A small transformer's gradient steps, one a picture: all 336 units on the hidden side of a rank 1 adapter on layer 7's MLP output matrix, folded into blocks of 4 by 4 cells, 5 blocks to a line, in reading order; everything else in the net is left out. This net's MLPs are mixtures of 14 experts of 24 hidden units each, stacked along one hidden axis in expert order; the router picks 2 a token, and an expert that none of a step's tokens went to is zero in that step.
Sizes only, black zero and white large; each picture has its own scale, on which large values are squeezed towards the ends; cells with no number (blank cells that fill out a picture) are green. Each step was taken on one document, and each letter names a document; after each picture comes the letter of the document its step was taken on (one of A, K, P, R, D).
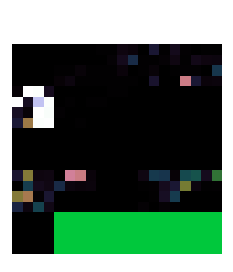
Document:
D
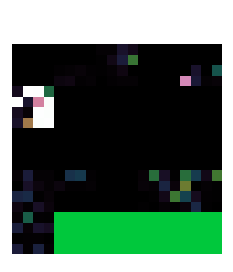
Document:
D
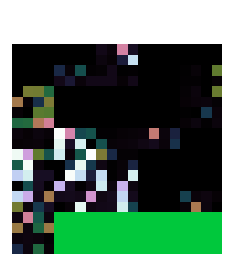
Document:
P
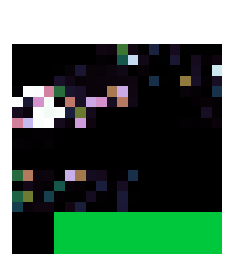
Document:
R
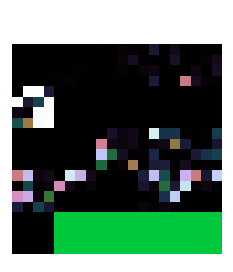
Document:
D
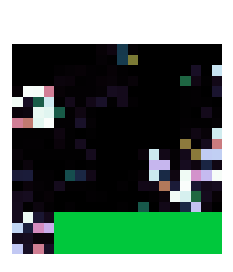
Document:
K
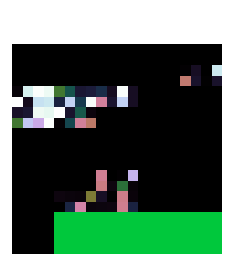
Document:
R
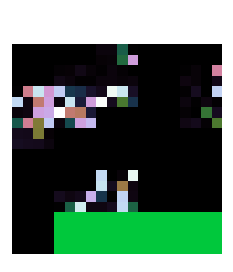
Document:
R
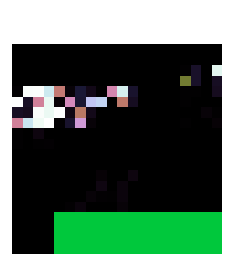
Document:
R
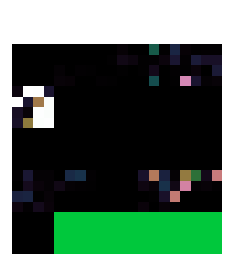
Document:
D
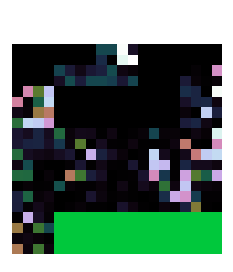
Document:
K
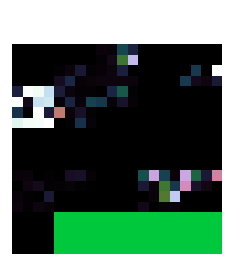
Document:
D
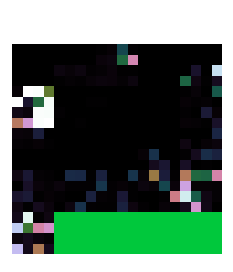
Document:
K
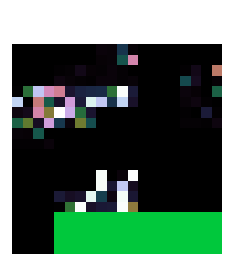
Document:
R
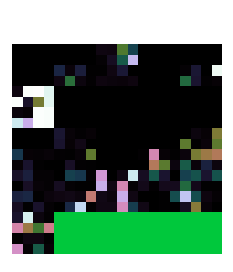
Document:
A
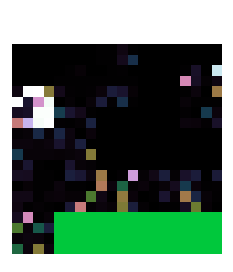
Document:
A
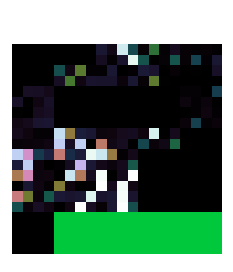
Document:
P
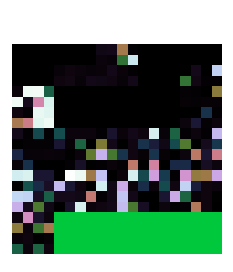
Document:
K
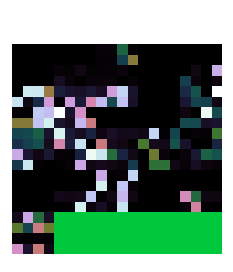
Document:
K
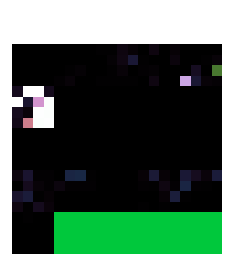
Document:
D
